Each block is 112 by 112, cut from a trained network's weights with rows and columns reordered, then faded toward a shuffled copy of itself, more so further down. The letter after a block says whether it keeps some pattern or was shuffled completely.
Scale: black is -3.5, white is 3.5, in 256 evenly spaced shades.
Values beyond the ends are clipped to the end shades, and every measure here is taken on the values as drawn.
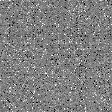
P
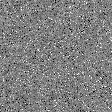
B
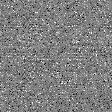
P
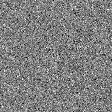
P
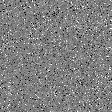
B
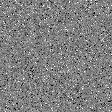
B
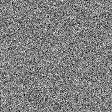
B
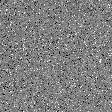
B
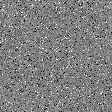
B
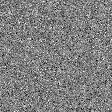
B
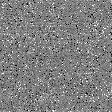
P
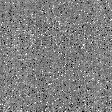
P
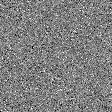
B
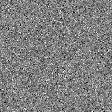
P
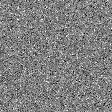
P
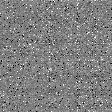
P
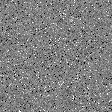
B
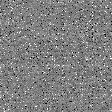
P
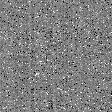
P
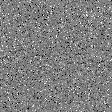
B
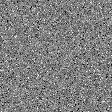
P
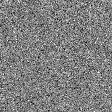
P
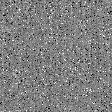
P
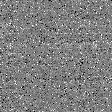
P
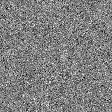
B
